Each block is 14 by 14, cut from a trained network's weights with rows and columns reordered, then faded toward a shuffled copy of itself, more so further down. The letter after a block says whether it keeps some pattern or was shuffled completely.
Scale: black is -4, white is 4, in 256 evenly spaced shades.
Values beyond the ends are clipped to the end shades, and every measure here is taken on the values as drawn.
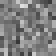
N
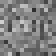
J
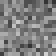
N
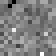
N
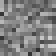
J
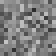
N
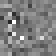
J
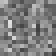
J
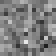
N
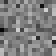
J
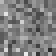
N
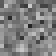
J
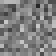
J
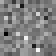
N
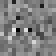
J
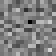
J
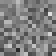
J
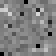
N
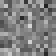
J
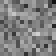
N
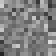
J
